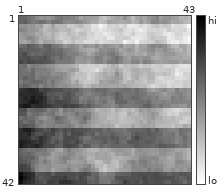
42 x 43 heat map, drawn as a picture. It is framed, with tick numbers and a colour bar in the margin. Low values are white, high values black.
The field climbs toward the bottom left. The ninth with the highest average is the bottom left. Stripes running across repeat 4 times from top to bottom. Streaks run across, left to right.
